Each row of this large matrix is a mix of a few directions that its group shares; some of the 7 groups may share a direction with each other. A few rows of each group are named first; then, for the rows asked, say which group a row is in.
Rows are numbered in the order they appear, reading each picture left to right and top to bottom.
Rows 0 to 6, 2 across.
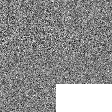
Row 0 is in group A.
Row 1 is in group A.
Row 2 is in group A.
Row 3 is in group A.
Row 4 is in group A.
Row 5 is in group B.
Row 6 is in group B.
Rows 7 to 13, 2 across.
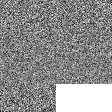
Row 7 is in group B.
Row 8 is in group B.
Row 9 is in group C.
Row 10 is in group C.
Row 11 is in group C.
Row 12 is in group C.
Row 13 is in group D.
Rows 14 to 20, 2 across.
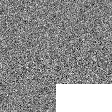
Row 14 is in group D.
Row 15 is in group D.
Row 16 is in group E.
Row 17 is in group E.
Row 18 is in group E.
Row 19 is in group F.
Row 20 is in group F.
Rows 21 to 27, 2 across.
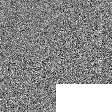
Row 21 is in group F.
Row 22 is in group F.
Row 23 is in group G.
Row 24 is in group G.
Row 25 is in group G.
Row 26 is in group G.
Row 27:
D
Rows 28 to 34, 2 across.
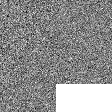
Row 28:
A
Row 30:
E
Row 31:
G
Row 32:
B
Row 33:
B
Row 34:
B
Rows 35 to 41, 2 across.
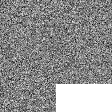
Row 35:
C
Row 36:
C
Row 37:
E
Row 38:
B
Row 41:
C
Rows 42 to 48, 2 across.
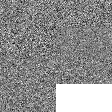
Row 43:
E
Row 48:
B
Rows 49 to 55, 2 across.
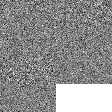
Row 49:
C
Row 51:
F
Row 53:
B
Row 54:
C
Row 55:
G
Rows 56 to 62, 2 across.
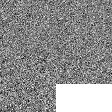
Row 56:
E
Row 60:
G
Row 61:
G
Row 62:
F
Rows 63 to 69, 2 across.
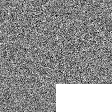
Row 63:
G
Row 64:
D
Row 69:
C
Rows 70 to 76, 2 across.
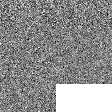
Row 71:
F
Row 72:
D
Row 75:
F
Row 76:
F
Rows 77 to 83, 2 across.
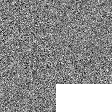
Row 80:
F
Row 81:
A
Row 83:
C
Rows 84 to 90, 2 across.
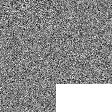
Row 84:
F
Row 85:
F
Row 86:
F
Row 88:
B
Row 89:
C
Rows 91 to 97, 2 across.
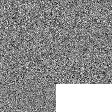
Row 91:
F
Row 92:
A
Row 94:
A
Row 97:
G
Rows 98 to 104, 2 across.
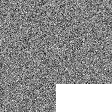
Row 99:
E
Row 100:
D
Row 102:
B
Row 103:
B
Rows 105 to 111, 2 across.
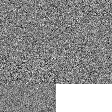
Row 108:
B
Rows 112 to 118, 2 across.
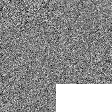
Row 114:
G
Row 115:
C
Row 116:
B
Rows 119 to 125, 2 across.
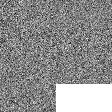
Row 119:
B
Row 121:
F
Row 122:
A
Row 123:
B
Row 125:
D
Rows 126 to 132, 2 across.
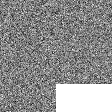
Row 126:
G
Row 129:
C
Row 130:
A
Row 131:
A
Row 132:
F
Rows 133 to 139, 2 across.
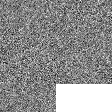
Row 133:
A
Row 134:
G
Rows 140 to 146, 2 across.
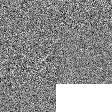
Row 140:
F
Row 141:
C
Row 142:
F
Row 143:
D
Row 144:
G
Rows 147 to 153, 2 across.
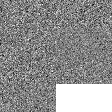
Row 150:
E
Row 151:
B
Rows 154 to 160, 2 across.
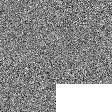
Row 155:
F
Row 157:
E
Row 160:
G
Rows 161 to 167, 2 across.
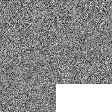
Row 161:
C
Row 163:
B
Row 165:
A
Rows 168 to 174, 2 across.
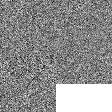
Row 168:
C
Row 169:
F
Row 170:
B
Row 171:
F
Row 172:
E
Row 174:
D
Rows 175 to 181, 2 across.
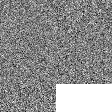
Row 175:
E
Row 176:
E
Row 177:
G
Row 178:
B
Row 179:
G
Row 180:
B
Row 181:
F
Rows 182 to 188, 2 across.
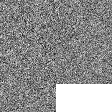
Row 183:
B
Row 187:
G
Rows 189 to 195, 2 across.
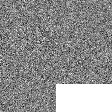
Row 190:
F
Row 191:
E
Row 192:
D
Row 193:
A
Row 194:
F
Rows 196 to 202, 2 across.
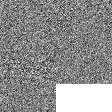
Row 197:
E
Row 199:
E
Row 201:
D
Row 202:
F
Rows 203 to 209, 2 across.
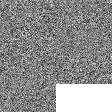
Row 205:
F
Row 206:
F
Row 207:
F
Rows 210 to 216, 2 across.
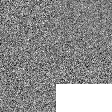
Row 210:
C
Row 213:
D
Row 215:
C
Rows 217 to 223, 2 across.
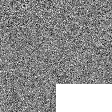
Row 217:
F
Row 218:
C
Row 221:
D
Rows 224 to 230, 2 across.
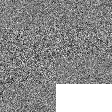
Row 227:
F
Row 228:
F
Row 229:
B
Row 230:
B
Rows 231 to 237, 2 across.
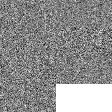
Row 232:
G
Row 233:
E
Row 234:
G
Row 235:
E
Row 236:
F
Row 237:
D
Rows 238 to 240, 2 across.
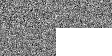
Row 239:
D
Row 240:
G
